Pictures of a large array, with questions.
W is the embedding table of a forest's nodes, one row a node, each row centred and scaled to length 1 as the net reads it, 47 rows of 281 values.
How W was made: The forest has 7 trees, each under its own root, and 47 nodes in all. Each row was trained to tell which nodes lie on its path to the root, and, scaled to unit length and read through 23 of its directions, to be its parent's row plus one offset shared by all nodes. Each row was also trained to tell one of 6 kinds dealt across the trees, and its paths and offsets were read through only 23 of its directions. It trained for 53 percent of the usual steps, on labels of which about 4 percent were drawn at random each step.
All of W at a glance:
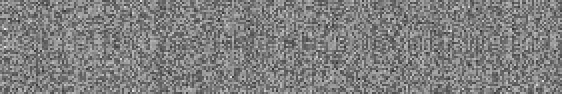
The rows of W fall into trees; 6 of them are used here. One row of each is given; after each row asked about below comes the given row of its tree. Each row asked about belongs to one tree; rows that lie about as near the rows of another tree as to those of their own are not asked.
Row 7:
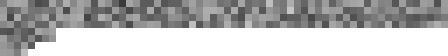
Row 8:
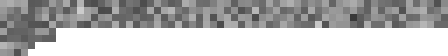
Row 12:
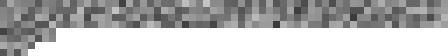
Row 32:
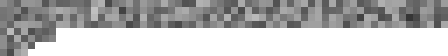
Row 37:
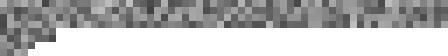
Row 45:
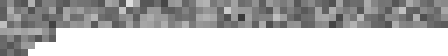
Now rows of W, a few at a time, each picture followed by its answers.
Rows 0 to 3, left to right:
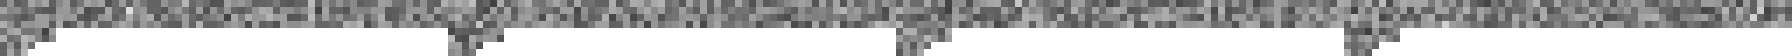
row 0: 12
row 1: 37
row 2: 12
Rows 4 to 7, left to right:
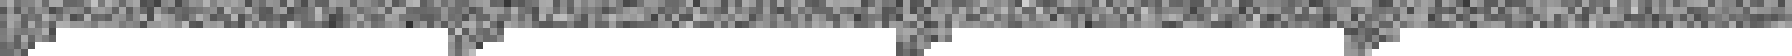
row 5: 32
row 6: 12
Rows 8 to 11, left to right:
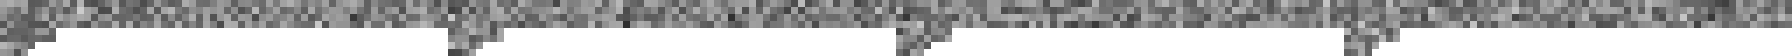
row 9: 32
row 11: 8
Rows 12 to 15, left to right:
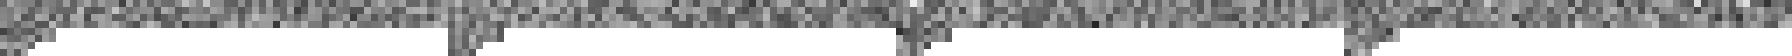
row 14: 37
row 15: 12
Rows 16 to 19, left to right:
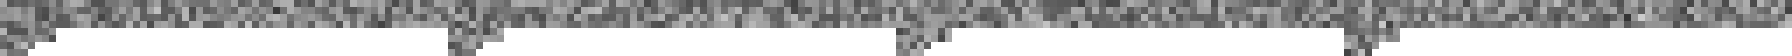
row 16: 45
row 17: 12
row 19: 37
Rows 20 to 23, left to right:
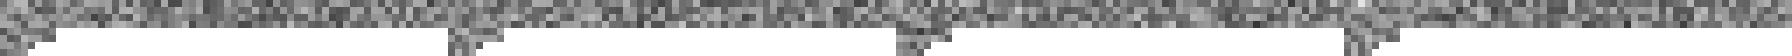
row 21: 12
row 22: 37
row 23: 37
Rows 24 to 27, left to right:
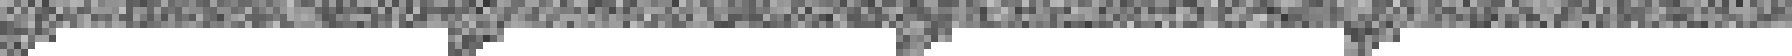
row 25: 7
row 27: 37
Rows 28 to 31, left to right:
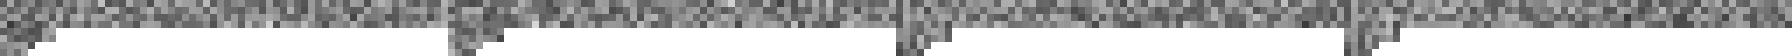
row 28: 12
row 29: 45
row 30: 37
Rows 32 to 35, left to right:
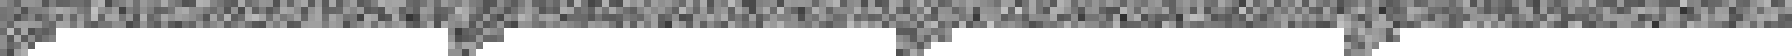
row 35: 45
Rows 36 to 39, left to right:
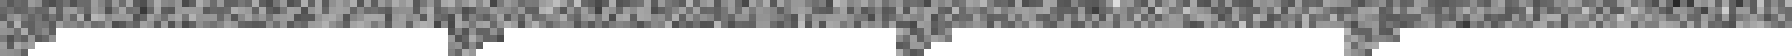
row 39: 45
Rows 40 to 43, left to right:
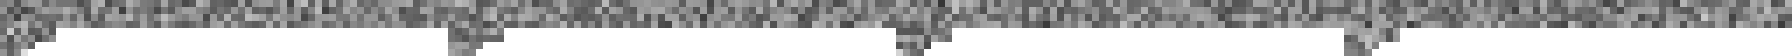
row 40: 32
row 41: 8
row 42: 37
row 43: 45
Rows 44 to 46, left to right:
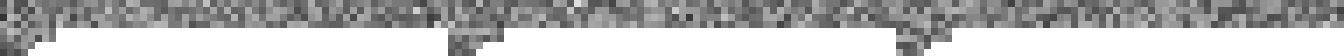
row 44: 12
